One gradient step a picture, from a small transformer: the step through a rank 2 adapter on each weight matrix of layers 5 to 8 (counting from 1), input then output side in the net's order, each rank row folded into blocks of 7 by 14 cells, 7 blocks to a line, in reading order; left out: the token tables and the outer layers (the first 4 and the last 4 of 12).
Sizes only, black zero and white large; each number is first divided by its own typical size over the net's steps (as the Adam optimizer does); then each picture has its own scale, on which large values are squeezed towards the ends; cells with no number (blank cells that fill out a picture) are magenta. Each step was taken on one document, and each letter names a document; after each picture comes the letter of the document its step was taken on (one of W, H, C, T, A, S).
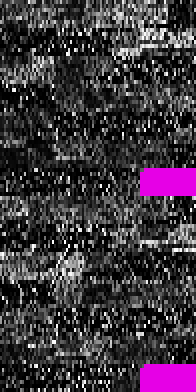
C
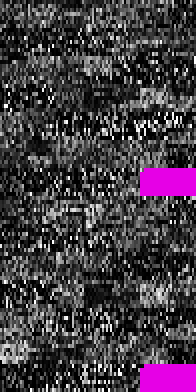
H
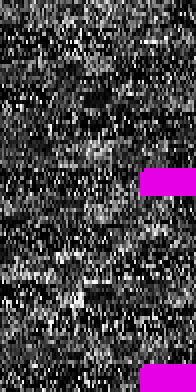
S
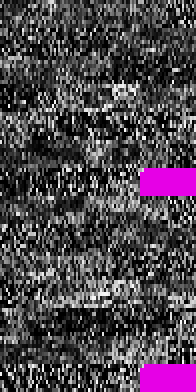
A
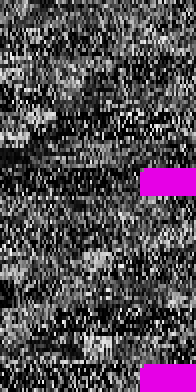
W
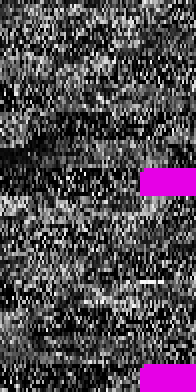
W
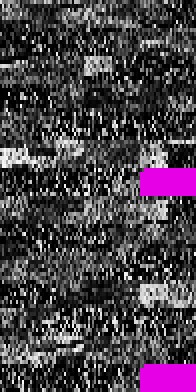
S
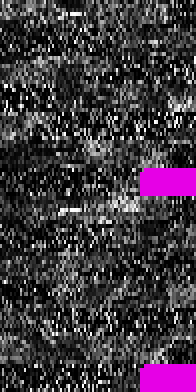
H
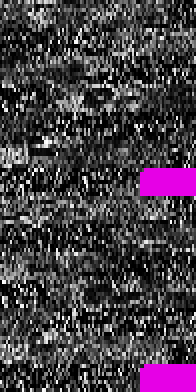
S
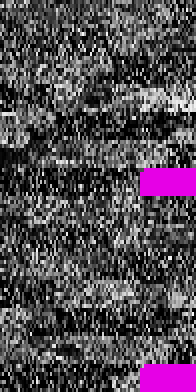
W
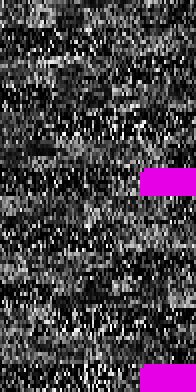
H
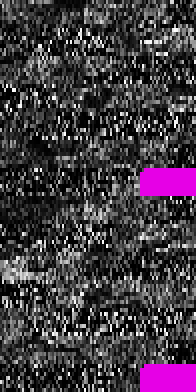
H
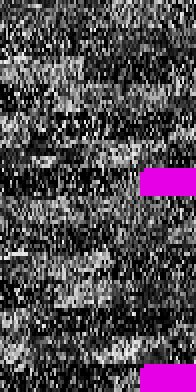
W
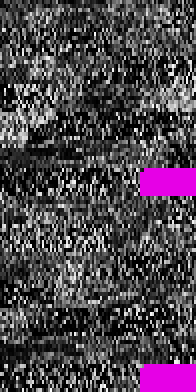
W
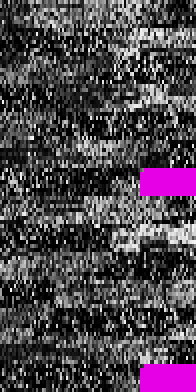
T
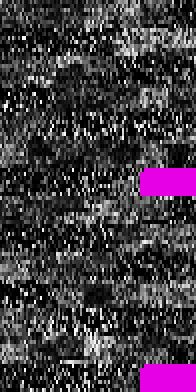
S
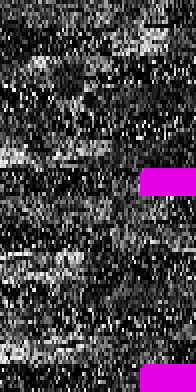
H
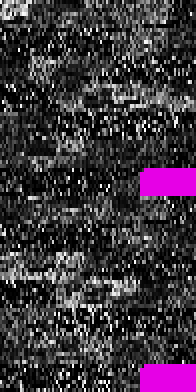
C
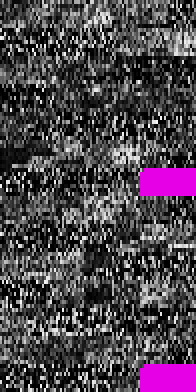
S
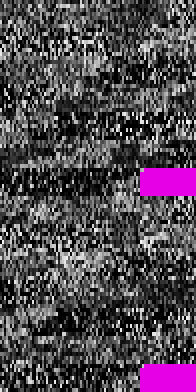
W
